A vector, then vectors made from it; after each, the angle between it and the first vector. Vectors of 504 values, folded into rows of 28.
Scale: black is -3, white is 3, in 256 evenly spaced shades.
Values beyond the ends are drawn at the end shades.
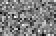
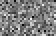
nearly opposite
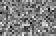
partly aligned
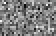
orthogonal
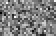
nearly parallel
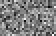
orthogonal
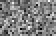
orthogonal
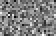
nearly opposite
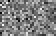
partly aligned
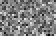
nearly opposite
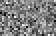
nearly parallel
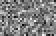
nearly opposite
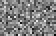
partly aligned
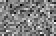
orthogonal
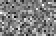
nearly opposite
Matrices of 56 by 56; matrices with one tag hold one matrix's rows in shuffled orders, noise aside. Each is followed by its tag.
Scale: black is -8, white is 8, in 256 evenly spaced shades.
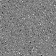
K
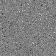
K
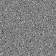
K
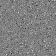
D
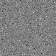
K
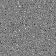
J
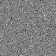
D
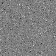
K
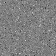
J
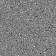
D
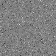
K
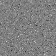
D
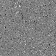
J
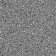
K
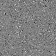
J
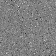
D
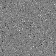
K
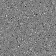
D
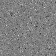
D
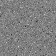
D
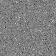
J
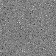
K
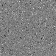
K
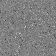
J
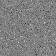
D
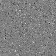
J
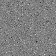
D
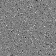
D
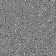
J
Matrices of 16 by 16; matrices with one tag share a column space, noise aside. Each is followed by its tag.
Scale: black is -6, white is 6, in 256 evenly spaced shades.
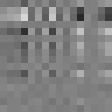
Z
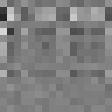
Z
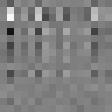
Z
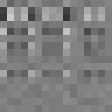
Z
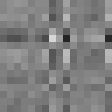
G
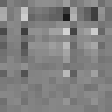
Z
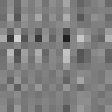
G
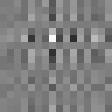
G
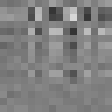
Z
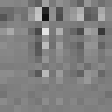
Z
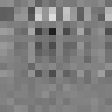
Z
